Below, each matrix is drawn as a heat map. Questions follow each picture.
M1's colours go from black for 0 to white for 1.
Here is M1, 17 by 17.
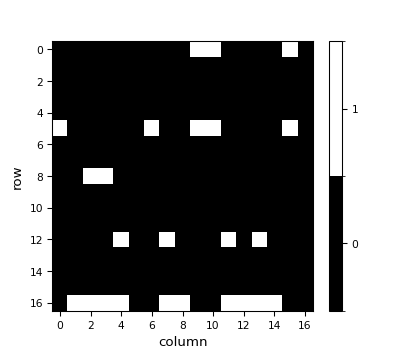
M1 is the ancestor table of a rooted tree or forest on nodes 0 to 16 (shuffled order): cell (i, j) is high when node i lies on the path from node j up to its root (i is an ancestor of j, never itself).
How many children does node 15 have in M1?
0
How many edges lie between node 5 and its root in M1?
0
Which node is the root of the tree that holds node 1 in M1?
16
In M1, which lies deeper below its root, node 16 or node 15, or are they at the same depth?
node 15
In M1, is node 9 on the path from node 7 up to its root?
no
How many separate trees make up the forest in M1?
2
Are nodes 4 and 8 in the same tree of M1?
yes
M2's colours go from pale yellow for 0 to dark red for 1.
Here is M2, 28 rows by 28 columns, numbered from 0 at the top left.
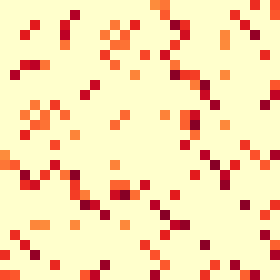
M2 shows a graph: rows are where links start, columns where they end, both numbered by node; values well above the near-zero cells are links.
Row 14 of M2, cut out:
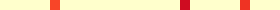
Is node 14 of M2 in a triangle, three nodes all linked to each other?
no
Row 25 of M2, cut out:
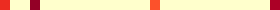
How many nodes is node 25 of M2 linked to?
4
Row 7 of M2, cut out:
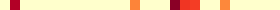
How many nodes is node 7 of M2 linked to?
6
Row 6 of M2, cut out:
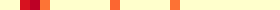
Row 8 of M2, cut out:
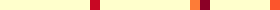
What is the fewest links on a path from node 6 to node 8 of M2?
3
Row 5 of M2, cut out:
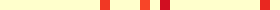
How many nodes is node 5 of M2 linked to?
4
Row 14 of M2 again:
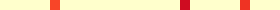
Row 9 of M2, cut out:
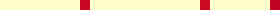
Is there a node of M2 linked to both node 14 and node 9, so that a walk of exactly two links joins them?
no
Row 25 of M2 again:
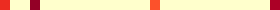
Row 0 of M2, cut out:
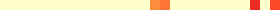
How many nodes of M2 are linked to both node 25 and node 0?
2
